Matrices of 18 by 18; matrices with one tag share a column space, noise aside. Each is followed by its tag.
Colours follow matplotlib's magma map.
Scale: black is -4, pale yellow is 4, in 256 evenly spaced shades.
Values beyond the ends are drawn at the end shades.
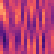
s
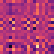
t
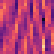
s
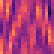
s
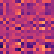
t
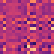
t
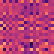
t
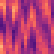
s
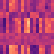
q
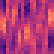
s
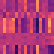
q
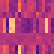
q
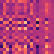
t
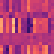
q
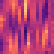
s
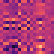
t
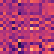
t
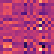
t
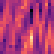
s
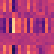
q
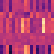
q
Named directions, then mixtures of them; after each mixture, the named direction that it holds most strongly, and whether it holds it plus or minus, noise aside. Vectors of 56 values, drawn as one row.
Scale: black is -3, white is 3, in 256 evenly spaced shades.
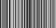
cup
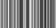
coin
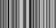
coin, minus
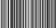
cup, minus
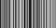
cup, plus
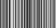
cup, plus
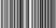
coin, plus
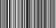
cup, plus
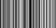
coin, minus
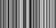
coin, minus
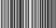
cup, minus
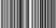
coin, plus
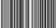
coin, plus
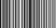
cup, plus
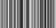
coin, plus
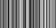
coin, minus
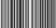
cup, minus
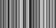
coin, minus
